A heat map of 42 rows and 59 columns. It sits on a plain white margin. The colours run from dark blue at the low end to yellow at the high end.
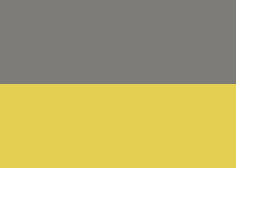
It is made of 2 by 1 panels. Panel 1,1: middling, flat. Panel 2,1: very high, flat.
